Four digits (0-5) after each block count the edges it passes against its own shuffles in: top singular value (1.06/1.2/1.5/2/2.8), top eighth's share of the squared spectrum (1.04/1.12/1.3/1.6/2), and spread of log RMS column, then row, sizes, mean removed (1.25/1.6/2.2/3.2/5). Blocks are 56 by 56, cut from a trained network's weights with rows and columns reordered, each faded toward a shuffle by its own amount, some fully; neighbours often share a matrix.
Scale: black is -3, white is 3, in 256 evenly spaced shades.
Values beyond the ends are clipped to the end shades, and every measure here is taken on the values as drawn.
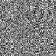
3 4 2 1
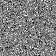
0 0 0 0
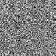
3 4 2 1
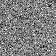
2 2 0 0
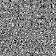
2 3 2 2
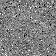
0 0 0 0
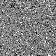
0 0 0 0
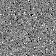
1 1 0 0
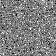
0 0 0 0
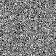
1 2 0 0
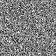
2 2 0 0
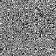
3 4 2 2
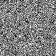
2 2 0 0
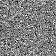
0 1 0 0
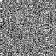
3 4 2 0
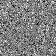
0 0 0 0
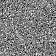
0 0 0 0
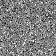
0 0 0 0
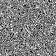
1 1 0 0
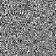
3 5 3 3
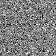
2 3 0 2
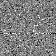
2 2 0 1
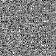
2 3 2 2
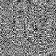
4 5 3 2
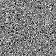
1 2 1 0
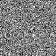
2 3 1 2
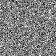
2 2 0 1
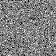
1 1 0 0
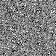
1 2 0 0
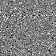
1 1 0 0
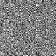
3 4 2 1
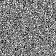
1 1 0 0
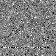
2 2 0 1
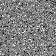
1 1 0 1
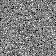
1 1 0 0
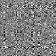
3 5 2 3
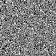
1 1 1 0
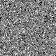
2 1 0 0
